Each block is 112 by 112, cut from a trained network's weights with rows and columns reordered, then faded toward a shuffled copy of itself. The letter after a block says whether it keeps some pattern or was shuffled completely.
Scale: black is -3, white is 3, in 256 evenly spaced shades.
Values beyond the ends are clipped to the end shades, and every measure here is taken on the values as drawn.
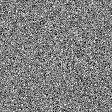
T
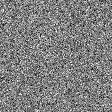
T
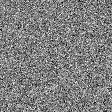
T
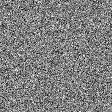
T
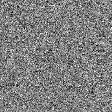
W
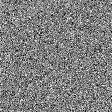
T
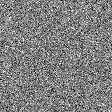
T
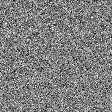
T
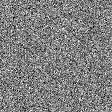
W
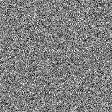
W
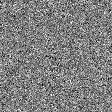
T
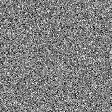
W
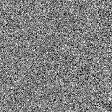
W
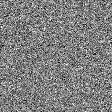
W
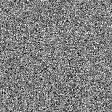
T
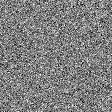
T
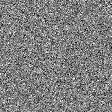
W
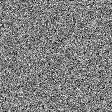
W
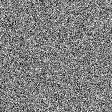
T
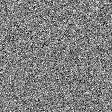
T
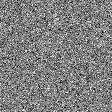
T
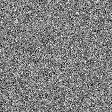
W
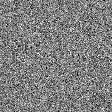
W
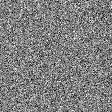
T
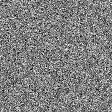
T
